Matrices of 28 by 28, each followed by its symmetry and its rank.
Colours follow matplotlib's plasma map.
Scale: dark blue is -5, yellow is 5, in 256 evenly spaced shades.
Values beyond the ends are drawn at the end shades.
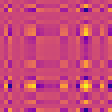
symmetric, rank one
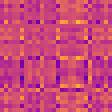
antisymmetric, rank two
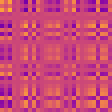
symmetric, rank one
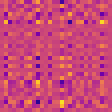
neither, rank two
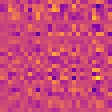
neither, rank three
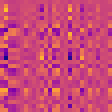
neither, rank two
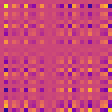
symmetric, rank one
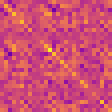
symmetric, rank five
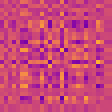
antisymmetric, rank two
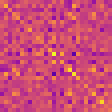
symmetric, rank five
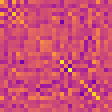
symmetric, rank five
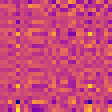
neither, rank three
